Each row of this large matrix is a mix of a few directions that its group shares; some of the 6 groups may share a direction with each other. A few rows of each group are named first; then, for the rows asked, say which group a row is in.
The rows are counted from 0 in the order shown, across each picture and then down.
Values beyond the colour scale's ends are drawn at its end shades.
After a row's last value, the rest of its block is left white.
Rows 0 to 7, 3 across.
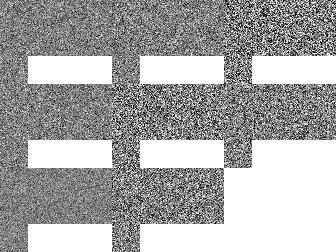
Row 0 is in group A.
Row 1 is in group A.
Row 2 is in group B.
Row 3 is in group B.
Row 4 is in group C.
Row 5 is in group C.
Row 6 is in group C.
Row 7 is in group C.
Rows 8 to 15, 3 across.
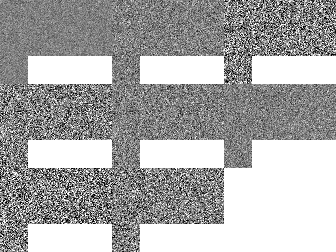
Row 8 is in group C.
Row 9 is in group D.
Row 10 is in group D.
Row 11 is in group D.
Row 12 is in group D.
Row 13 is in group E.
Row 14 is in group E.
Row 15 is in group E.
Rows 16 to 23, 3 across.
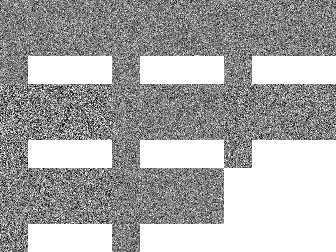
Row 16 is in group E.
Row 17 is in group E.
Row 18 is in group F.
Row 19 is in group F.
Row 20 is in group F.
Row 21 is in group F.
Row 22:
B
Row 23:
E
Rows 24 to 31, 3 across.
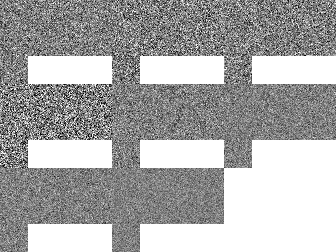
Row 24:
F
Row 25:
D
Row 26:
E
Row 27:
E
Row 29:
B
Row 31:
E
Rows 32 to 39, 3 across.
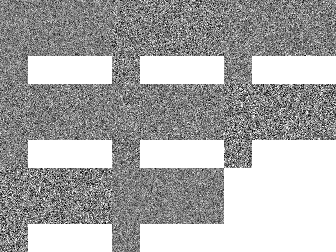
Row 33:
D
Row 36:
D
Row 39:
B
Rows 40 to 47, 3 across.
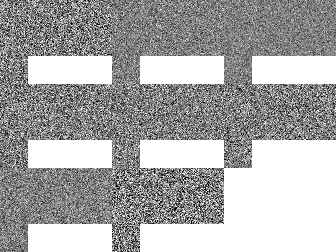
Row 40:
D
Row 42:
E
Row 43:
C
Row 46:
E
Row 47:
F
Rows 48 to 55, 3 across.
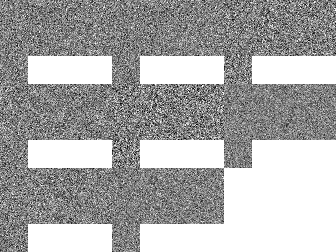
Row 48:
E
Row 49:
E
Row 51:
A
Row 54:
C
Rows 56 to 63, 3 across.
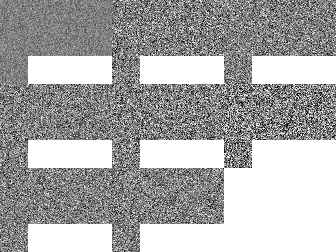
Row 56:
D
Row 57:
D
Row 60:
C
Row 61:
D
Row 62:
B
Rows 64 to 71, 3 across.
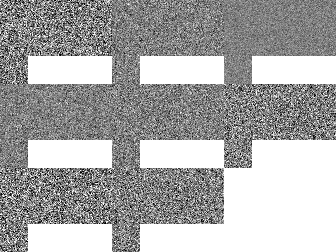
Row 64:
C
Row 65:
F
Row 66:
F
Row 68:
D
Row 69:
E
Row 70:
B
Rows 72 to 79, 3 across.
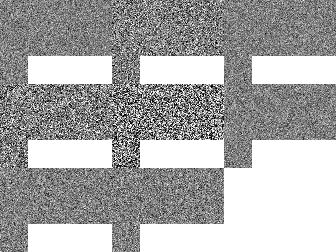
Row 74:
F
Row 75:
A
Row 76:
E
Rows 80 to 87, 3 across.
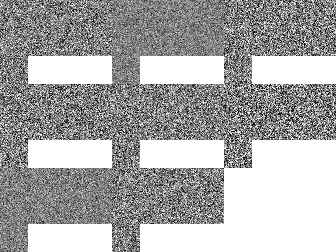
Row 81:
C
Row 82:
D
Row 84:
F
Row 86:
C
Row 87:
A
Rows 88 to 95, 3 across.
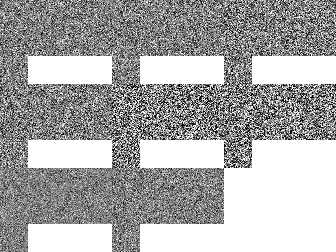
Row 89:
D
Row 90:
F
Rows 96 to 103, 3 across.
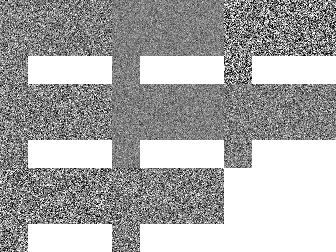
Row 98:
B
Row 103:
C
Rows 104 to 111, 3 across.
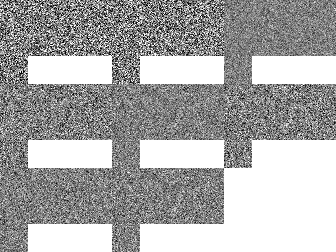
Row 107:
A
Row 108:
A
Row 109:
F
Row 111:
D
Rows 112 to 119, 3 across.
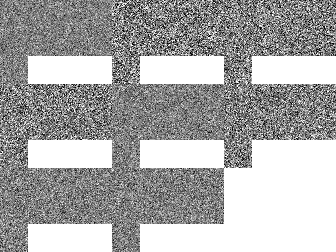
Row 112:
D
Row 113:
A
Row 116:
A
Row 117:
E
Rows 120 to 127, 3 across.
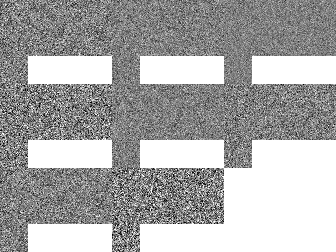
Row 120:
A
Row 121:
C
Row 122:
C
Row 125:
F
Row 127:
B
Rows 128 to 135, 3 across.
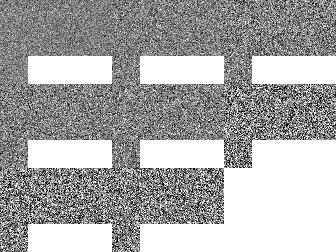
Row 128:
E
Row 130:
C
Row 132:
A
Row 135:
C
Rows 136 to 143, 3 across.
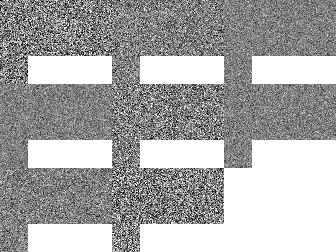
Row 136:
E
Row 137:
E
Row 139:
E
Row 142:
A
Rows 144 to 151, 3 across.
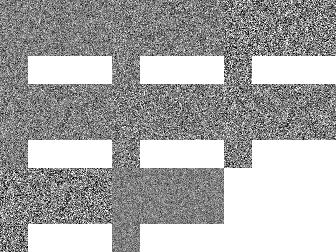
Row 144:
B
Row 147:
D
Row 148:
E
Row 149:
A
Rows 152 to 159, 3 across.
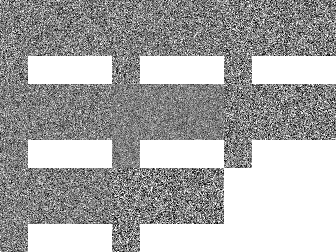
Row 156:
E
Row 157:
D
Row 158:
B
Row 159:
B
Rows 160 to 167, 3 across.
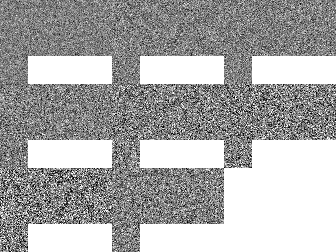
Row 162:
C
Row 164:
A
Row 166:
F
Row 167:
C
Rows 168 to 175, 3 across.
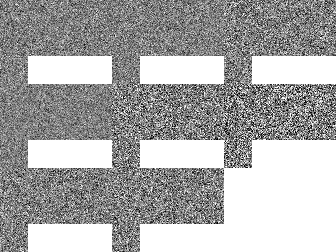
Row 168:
D
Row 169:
C
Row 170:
A
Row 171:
B
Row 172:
B
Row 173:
F
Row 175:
B
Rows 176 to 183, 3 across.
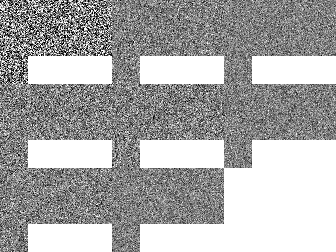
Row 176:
D
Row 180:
F
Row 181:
F
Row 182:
A
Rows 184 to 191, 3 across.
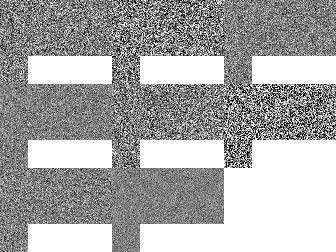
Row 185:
C
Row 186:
F
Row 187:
F
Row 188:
E
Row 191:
A
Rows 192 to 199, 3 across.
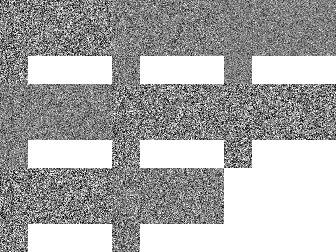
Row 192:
F
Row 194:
B
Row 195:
F
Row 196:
D
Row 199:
D
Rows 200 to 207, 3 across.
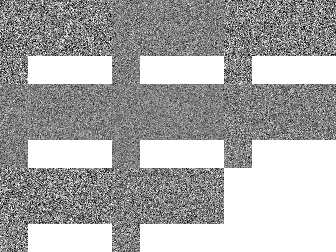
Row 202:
D
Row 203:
C
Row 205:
F
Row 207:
C
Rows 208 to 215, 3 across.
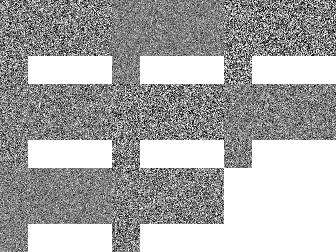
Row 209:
B
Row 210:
E
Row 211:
B
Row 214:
C
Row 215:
F
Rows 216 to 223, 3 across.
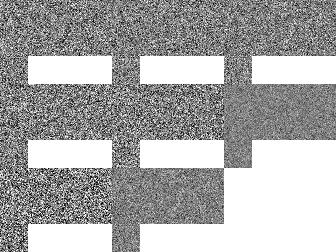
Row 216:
A
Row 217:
D
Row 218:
A
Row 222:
D
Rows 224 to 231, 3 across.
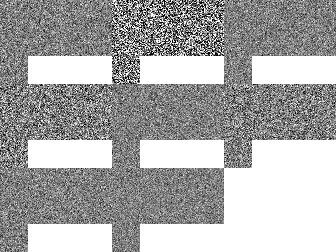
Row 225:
B
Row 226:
F
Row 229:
C
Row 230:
E
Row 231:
C
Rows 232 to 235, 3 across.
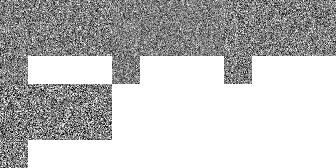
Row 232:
D
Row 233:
D
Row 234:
F
